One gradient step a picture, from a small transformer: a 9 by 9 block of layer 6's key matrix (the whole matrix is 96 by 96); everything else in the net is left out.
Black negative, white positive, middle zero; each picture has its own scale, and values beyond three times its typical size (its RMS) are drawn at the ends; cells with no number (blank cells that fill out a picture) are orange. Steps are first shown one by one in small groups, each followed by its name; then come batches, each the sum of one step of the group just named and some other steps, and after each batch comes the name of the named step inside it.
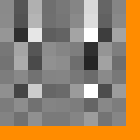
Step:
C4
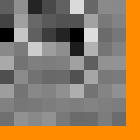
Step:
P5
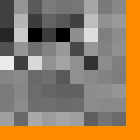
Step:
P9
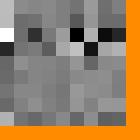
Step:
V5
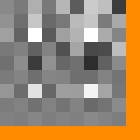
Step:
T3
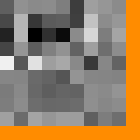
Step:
P9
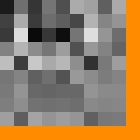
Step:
P9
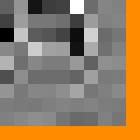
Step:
P5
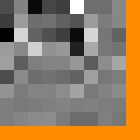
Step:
P5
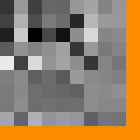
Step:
P9
